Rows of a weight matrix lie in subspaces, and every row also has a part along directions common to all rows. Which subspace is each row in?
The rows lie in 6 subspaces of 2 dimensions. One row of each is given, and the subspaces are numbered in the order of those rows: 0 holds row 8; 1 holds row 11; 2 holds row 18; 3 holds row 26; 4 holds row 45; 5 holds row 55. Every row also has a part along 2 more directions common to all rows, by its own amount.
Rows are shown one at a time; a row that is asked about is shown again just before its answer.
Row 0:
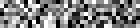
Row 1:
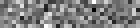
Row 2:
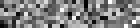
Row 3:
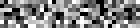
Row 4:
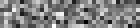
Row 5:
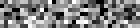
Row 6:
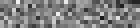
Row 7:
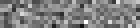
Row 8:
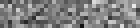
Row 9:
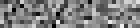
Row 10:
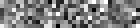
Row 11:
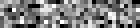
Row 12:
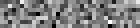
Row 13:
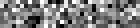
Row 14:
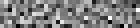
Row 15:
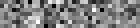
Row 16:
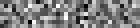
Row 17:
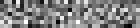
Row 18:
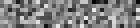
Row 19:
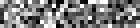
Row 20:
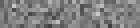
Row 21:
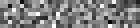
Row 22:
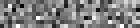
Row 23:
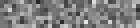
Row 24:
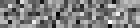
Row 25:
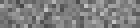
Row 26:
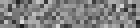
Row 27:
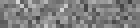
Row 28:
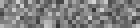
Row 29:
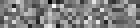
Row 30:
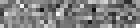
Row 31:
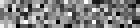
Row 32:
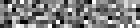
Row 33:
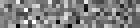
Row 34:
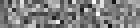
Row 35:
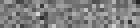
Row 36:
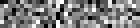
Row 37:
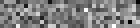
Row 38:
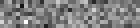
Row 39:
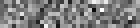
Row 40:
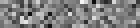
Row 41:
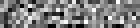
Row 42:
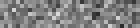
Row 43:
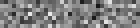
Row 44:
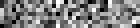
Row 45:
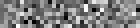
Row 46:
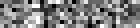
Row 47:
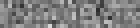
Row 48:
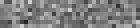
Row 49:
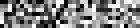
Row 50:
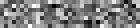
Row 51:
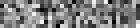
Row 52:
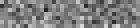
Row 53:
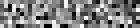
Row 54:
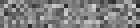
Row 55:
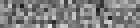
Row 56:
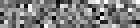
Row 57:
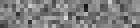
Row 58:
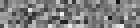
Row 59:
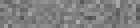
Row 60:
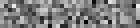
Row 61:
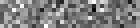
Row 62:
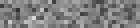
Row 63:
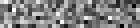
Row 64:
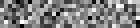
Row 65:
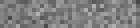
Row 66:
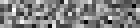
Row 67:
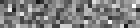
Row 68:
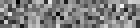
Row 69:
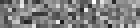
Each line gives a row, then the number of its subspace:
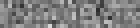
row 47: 5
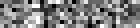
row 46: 1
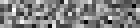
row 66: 5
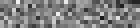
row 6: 3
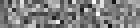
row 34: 5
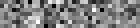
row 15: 1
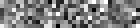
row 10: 4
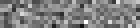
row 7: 0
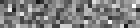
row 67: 3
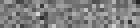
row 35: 2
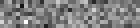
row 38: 3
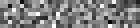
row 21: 2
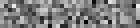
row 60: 1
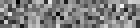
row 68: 3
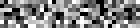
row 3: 0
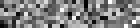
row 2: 4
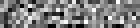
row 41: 0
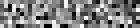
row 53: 5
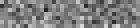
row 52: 0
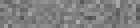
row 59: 2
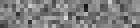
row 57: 4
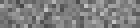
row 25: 0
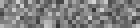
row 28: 4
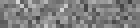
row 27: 4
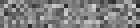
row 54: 1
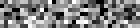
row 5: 0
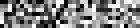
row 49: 3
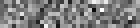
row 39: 3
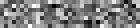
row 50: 1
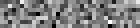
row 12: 2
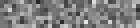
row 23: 1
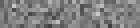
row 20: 5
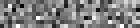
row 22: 5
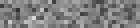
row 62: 0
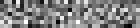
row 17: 3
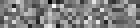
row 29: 1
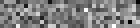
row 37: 2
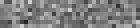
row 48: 3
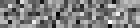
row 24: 2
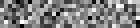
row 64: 3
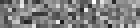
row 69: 5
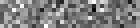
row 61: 2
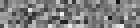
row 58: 0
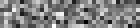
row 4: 0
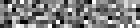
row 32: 3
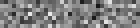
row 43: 5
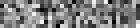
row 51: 1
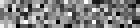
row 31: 4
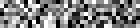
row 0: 4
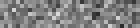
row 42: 5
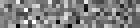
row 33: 4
